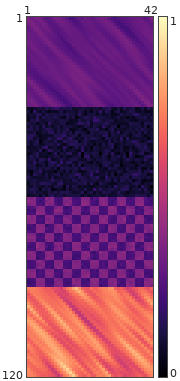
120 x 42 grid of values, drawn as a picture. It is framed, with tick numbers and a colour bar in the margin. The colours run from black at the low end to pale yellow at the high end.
The table splits into 4 rows of 1 panel. Panel 1,1: low, slanting down to the right, faint in contrast. Panel 2,1: very low, fine-grained, faint in contrast. Panel 3,1: low, checkered. Panel 4,1: high, slanting down to the right.
